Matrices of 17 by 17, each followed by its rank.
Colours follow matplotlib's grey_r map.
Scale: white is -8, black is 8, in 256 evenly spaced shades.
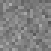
full rank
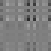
one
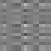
one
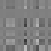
one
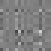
two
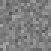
full rank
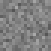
full rank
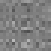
two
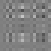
one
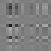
one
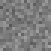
full rank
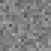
full rank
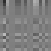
one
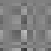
one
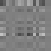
one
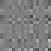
two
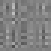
two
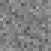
full rank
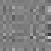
two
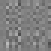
two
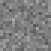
full rank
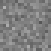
full rank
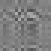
two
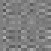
two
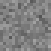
full rank
